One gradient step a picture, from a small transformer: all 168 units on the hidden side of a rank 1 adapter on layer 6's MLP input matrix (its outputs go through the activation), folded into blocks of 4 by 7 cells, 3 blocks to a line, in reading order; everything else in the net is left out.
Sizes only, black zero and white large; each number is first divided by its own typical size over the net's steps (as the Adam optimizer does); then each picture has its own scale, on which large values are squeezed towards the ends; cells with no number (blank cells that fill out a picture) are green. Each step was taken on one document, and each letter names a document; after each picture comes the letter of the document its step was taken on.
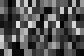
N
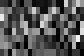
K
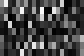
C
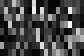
C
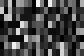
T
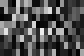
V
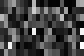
K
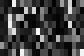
C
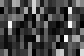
C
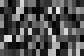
V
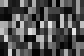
V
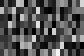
N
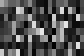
V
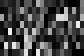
T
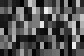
K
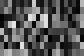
K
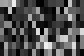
N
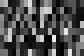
V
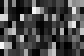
K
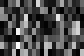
T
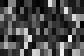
T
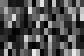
T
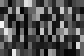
V
